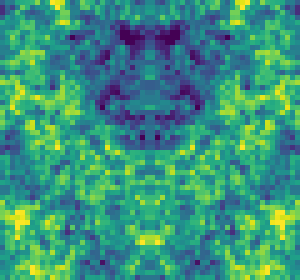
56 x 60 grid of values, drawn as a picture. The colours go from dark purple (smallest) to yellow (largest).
Odd rows or columns: none. Grain: blotchy. Ninth with the lowest average: top middle. Stripes: none. Mirror symmetry: left to right.
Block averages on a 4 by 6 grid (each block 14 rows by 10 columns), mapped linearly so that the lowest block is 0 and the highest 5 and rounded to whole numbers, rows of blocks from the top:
3 2 0 0 2 3 / 4 3 0 0 3 4 / 3 4 4 4 4 3 / 5 3 3 3 3 5
